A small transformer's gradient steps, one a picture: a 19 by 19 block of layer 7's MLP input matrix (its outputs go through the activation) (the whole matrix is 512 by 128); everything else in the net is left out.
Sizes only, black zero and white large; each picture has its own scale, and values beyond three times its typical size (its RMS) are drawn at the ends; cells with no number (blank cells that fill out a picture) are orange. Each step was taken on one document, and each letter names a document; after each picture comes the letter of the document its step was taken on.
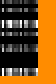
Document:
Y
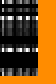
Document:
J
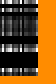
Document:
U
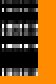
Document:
Y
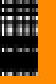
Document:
J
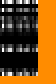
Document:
J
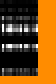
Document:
Y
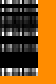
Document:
U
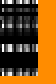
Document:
J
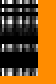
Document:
J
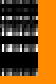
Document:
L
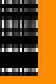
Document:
U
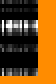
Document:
Y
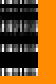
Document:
U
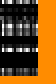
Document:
J
